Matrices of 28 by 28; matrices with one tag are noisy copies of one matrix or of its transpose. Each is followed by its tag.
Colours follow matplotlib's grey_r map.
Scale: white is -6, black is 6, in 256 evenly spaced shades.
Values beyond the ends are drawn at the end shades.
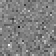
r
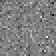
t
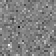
r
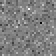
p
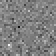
r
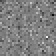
t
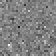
r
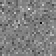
p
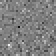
r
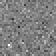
r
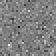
r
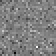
t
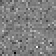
t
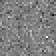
t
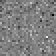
t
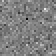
r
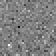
r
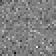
t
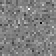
p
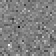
r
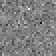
p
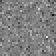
t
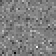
t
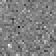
r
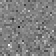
r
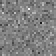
p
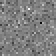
p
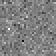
p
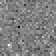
r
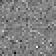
t
